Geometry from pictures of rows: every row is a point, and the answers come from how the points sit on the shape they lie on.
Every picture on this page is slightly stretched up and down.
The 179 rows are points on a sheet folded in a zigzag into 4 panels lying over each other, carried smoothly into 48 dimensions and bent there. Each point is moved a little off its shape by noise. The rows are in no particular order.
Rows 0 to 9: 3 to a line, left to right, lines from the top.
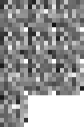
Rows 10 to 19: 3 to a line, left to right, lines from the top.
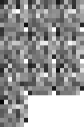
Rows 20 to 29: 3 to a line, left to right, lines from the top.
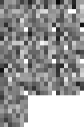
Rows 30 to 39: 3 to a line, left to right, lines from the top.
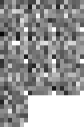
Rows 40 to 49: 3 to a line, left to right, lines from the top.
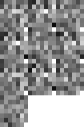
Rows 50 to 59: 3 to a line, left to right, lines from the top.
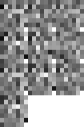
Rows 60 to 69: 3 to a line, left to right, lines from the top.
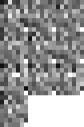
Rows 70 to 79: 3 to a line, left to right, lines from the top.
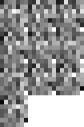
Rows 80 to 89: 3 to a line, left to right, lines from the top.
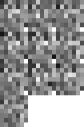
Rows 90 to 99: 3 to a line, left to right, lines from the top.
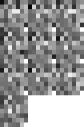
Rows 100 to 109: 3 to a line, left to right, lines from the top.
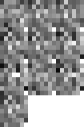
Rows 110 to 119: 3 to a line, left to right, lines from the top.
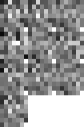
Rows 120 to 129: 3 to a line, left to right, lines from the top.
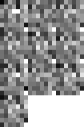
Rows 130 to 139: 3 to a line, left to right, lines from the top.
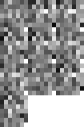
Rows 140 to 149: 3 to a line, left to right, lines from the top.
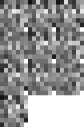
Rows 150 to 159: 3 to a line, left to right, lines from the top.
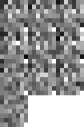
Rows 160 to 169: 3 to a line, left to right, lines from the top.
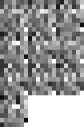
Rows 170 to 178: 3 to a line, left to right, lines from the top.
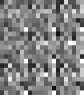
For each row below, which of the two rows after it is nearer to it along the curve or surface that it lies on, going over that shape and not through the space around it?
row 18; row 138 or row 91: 91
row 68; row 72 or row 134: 134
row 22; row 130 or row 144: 144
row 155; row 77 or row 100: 100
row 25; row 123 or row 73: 73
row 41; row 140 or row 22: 22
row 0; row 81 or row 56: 81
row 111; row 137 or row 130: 130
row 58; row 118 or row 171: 118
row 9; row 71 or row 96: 96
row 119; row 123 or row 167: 123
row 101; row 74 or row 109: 109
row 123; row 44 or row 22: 44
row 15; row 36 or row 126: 126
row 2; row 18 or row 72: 72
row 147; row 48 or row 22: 48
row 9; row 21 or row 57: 57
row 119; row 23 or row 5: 5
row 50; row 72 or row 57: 57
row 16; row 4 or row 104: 4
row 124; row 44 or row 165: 44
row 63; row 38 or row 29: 38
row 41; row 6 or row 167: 6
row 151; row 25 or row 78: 25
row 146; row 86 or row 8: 86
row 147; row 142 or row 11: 11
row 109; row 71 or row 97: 71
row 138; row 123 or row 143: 123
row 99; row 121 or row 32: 121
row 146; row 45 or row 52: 52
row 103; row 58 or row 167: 58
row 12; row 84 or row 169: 84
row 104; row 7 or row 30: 7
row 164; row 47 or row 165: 165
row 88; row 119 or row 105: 105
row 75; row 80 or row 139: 80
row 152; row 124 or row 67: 67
